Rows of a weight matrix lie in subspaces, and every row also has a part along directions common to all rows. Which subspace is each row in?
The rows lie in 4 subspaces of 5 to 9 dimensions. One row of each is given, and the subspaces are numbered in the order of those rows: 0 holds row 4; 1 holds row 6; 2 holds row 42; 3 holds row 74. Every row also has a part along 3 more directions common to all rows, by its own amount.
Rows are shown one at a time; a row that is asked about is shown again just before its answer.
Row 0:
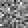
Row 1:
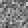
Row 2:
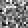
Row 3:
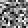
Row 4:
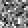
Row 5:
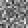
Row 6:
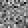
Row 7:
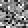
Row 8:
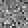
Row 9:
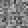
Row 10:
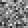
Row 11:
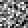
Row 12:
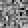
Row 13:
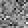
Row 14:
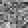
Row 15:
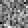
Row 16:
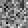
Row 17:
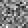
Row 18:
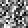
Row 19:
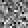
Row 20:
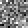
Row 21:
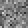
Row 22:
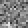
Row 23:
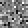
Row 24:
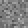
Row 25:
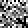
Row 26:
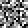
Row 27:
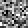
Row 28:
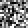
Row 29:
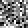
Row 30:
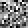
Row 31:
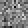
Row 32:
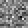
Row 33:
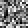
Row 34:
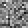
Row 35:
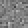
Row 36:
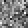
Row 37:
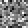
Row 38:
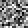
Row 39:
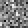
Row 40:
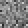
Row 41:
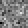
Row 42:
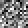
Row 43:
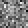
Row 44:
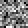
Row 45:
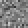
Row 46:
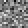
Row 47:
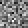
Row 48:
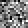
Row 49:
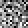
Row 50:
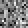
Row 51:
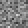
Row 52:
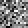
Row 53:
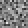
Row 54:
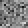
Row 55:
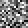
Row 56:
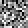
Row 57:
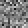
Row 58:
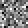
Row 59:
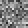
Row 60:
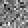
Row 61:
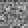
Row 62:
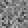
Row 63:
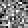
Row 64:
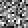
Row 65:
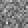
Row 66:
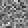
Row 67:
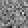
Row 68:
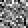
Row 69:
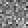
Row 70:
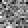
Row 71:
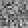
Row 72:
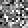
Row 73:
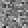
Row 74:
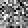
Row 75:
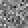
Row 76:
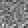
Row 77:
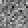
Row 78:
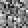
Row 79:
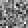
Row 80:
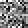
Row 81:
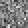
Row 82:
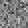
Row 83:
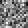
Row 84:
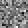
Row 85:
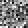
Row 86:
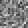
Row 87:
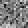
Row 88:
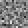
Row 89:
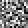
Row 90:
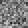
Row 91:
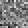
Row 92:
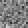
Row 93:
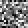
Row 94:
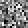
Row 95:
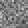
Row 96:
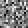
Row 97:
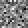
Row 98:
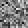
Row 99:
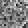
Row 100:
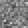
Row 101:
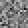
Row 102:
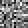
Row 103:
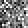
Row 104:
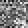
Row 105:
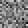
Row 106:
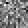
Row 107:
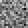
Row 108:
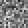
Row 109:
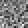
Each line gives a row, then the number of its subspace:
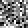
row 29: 0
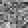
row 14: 1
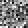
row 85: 2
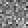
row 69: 2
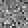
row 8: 3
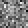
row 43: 0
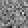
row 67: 3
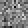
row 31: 3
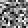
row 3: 1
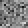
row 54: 3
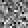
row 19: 3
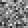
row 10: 3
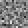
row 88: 1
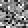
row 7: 3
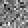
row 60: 0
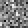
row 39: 3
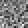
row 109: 2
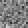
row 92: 0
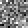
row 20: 1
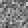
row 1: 2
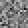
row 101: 2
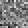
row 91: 1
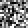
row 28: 2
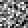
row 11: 2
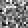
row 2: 2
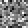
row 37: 1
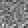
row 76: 2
